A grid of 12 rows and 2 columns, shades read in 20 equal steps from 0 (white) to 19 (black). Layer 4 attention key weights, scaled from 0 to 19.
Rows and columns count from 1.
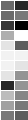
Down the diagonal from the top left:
11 10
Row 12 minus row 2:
-1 2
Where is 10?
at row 2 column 2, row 11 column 2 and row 12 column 1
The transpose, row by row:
11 11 15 6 2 1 1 2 16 5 7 10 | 16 10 19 0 12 1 2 8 8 9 10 12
